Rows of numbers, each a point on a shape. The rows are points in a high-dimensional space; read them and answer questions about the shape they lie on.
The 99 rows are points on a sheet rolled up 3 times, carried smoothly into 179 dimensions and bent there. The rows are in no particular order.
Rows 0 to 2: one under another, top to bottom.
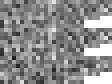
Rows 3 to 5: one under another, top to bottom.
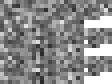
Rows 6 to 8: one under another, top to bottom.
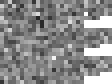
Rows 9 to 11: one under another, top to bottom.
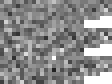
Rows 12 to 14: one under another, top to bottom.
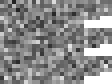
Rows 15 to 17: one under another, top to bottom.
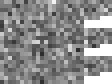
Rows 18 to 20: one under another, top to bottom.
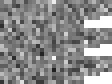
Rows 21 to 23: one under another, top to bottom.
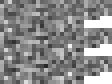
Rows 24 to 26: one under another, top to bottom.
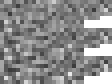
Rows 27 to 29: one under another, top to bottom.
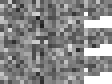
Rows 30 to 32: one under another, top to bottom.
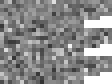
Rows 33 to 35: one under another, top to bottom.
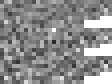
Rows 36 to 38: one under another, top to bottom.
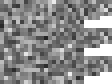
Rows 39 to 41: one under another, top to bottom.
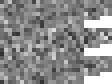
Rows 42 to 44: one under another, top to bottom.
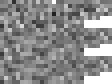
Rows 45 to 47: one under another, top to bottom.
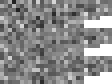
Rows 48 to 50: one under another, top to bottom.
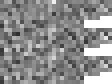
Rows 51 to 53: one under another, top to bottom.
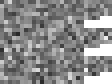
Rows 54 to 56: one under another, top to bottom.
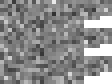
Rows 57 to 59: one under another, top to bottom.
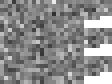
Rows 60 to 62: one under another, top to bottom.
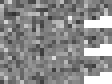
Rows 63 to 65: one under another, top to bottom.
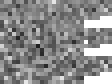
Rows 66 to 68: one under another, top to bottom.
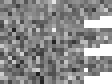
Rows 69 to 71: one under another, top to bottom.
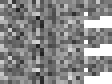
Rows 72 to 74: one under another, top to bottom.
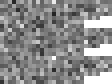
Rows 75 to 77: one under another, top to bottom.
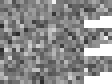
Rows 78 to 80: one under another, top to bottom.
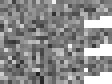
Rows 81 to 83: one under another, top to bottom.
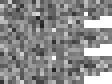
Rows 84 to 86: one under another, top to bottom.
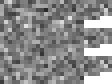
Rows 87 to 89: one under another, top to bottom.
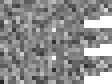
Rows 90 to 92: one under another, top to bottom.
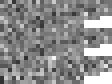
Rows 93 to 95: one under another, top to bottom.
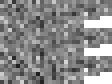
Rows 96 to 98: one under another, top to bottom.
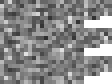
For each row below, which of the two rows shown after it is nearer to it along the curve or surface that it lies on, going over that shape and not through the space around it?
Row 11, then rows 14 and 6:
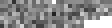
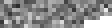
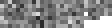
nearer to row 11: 6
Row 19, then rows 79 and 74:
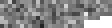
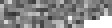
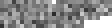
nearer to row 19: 74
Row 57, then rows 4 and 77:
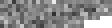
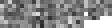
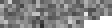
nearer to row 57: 77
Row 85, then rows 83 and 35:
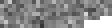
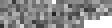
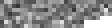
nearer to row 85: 83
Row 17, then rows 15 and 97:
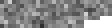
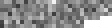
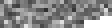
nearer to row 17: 15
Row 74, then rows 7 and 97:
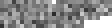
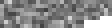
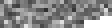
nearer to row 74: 7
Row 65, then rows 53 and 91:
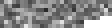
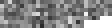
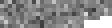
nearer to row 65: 53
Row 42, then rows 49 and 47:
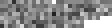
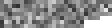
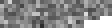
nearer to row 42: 47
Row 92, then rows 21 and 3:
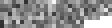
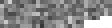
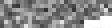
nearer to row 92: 3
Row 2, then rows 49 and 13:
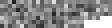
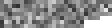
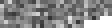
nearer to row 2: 13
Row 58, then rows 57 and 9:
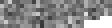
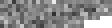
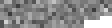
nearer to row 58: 57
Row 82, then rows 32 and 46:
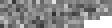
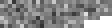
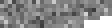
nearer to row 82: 32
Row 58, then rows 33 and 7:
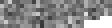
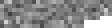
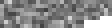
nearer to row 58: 7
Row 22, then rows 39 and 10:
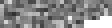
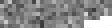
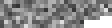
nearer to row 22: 10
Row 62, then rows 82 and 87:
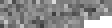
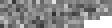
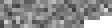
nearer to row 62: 82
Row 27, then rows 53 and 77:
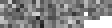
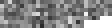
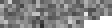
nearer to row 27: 53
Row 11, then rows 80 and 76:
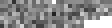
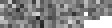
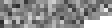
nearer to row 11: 80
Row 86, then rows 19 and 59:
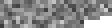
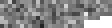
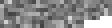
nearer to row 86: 59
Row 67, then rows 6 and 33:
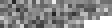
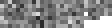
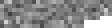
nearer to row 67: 6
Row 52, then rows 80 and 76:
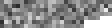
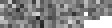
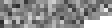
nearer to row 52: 76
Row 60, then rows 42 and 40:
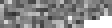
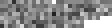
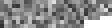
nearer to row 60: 40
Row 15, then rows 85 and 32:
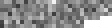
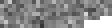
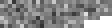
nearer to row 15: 32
